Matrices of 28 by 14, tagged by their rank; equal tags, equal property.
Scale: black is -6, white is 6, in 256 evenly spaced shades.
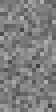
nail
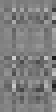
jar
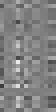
jar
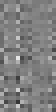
jar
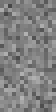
nail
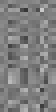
jar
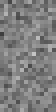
nail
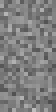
nail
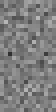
nail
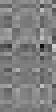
jar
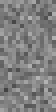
nail
